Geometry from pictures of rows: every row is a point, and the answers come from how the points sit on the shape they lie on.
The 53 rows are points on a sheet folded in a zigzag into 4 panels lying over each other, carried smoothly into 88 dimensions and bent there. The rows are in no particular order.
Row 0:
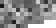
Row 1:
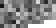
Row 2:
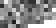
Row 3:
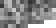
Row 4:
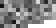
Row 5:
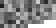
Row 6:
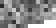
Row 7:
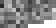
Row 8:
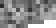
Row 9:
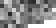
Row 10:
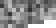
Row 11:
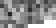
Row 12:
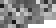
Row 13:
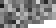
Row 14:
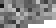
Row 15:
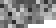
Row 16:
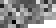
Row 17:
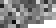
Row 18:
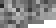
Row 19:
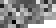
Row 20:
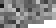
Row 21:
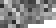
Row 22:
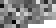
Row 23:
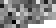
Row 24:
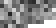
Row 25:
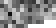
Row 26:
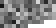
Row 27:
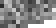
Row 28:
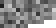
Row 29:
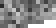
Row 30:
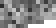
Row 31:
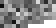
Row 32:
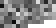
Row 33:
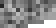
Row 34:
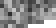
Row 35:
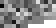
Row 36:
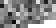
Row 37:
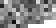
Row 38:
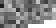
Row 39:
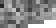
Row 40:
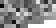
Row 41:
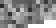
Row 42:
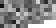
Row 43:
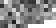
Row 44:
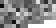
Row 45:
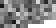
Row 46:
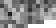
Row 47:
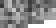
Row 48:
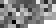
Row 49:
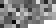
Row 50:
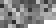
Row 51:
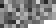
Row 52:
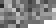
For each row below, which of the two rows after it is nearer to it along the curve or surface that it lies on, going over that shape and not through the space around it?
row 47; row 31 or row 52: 52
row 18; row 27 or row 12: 27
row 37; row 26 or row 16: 16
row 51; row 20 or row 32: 32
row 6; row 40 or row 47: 47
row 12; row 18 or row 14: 14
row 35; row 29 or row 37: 37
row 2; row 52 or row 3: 52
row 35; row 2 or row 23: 23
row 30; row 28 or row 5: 28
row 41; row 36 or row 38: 38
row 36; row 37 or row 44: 44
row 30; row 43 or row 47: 43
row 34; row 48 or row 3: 3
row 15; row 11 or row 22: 11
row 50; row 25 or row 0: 25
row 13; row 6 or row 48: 48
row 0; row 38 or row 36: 38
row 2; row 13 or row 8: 8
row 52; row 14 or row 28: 28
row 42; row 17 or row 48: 48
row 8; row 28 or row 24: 28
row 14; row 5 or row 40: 40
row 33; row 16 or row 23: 16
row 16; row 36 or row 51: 36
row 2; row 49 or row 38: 38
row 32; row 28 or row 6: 28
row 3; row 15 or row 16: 15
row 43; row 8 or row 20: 8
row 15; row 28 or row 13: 28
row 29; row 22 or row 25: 25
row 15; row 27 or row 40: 27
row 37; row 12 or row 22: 12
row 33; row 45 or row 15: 15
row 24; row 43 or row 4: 43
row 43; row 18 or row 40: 18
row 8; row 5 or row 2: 2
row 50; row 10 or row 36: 10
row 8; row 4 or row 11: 11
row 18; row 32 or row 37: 37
